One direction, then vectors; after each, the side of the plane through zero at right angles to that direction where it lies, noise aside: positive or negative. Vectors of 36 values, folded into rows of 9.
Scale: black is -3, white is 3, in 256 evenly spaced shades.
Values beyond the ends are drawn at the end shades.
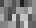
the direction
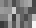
negative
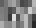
positive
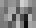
negative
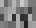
negative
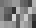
positive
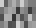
negative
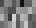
positive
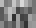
negative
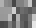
negative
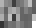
negative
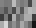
positive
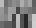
negative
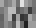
negative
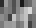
positive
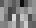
positive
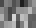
positive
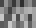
positive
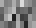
negative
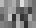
negative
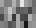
negative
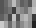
positive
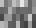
negative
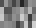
positive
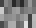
positive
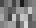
positive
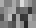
negative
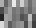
negative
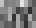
negative
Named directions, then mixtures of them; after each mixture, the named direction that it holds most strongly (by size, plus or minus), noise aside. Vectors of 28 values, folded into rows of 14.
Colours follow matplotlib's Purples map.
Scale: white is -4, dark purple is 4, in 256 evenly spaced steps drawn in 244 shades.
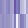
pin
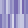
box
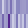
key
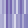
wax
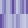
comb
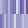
comb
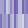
box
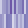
wax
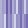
wax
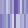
box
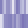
comb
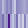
key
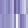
pin
